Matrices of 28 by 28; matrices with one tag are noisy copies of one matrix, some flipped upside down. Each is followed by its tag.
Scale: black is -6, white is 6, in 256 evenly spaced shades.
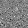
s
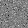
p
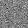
p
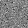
p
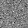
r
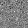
s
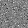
p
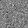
r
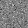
r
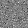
p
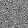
p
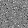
p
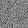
p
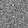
r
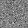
r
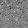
s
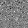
s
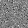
p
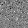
s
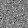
r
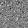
s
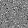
p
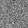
r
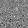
s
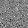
s
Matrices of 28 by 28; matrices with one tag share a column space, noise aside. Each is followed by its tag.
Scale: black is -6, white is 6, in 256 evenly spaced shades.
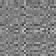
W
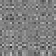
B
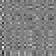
B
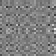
W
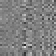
B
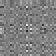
W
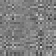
B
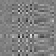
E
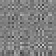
B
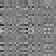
W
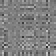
B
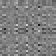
W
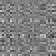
E
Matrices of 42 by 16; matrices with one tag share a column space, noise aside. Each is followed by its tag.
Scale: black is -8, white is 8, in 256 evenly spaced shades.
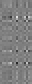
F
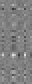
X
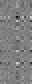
F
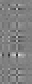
X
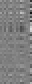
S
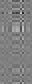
S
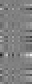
X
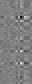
F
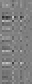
F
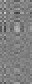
S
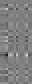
X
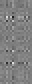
F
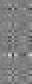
X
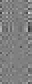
S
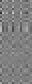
S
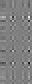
F
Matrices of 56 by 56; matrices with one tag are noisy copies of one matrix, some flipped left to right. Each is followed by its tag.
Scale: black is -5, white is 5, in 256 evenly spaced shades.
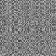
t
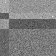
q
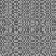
t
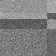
q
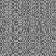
t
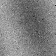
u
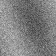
u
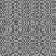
t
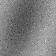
u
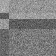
q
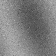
u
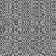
t
